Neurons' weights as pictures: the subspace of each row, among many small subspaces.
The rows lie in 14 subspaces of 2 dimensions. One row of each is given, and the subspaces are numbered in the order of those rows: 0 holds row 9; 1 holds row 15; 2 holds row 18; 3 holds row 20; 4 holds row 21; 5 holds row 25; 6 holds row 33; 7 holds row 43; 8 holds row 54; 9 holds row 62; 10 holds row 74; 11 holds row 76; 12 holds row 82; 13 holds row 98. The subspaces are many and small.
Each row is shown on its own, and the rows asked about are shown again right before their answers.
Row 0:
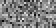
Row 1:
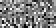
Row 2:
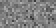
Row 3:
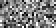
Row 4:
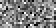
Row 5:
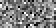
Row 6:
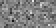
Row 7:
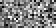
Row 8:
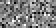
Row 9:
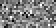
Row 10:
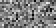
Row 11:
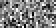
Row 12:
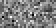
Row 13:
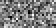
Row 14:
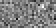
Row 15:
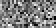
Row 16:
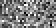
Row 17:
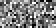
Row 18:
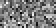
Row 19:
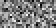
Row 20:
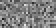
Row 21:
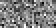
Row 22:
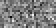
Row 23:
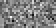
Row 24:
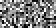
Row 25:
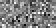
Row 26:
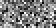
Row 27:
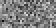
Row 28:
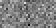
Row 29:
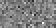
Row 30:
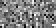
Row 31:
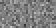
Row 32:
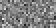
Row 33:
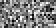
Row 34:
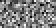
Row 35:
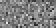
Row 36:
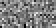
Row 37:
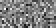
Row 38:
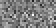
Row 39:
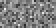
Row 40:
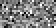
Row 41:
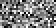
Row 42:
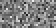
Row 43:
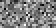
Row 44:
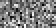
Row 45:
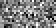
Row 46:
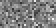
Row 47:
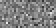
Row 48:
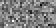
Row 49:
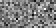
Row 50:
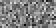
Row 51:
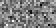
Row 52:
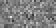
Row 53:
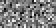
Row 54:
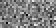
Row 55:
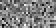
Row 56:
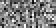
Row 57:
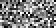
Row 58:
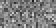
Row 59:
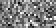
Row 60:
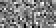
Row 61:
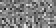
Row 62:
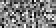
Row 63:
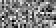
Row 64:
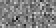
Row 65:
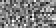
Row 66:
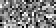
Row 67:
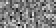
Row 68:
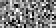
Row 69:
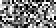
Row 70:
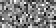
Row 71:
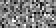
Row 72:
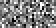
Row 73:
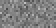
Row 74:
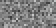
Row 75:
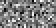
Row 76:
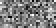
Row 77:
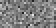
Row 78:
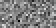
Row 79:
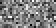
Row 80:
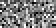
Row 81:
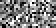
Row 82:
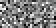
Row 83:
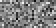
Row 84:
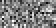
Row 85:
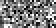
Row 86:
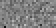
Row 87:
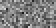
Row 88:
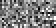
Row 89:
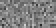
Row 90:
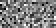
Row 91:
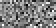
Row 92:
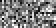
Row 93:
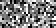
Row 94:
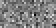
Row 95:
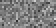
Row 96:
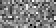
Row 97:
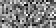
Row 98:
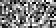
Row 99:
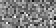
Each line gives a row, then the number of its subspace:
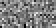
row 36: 12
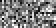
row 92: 1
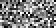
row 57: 0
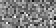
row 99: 8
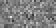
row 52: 6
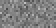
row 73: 7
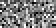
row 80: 12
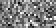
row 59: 1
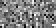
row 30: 3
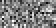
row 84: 1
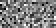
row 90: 12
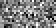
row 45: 6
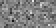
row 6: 0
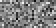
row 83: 10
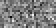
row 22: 6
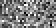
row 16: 13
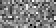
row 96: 11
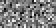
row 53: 7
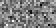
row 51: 0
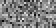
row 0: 13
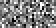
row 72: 5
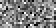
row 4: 12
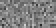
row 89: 3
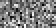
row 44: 2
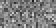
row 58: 9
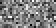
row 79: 11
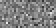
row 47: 8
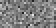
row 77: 12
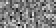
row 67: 2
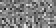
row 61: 4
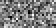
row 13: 10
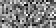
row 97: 13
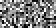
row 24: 4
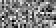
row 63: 1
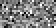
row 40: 0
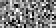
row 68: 2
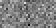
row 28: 7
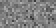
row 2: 8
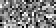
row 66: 2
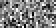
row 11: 2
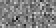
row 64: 5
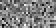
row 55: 3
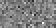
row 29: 12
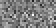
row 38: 8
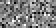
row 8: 5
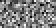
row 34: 7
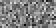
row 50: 13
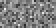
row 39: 7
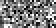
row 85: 10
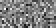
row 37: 4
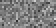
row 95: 10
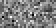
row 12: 1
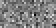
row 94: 3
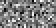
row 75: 7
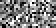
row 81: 5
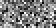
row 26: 3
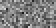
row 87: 4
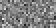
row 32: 3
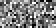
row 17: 13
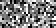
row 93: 9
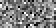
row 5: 12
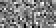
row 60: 4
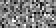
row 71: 5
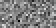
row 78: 5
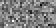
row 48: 0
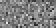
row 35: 8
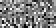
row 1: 4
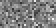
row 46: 8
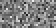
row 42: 9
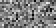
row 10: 10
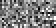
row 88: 1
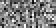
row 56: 9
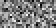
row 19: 5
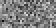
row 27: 13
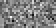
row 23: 6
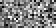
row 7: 11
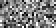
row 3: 2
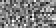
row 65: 6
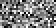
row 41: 0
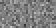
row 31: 9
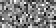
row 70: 9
